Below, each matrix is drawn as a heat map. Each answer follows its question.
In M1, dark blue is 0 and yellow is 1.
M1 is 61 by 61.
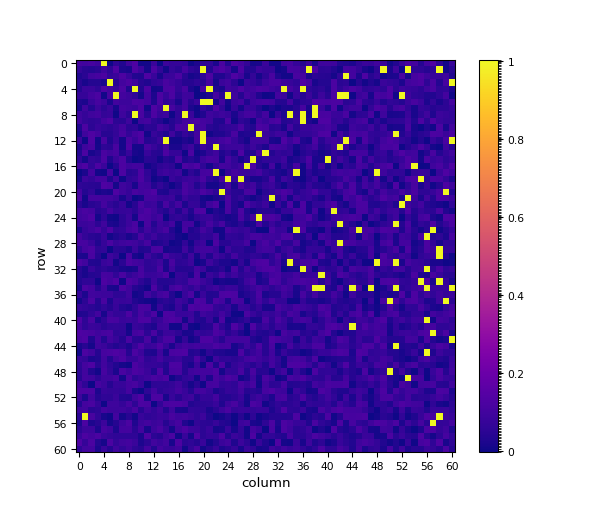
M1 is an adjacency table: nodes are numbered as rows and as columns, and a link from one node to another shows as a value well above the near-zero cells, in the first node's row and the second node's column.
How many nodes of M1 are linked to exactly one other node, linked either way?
5
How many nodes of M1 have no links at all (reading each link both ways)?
2
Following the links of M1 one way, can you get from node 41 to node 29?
no
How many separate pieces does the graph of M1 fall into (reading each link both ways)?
3
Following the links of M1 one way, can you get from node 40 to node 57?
yes
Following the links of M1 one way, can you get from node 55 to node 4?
no
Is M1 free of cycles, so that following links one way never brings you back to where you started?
yes
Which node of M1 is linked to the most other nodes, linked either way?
node 35
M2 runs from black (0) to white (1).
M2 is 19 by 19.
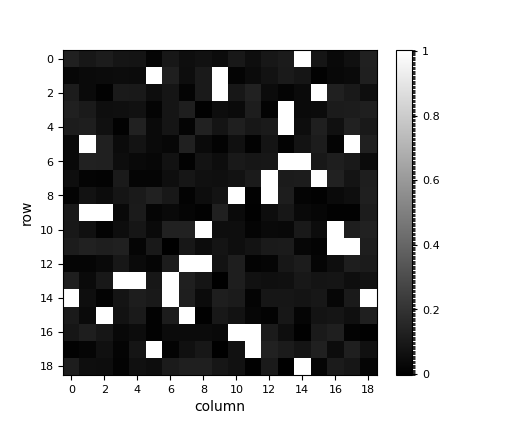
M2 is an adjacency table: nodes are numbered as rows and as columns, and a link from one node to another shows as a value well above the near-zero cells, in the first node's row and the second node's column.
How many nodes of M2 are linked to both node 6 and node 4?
1
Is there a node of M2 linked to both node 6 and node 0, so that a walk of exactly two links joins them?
yes
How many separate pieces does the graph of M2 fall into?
2
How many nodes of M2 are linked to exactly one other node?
4
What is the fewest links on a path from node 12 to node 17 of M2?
5
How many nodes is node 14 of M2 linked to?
3
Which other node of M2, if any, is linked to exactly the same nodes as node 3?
node 4
